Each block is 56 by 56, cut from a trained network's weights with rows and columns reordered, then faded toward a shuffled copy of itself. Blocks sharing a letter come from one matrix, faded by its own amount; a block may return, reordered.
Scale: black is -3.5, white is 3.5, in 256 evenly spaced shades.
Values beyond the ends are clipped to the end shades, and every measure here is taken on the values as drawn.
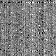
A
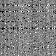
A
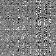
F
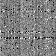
A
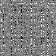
F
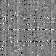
A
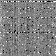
A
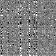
F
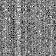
A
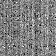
A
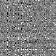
F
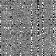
F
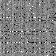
A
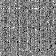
A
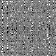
F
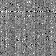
A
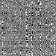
F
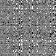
F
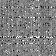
A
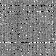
A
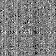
A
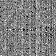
A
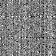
A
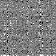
F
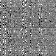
F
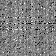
A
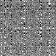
F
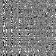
F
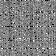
A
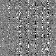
F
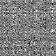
F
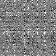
F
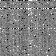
A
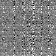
F
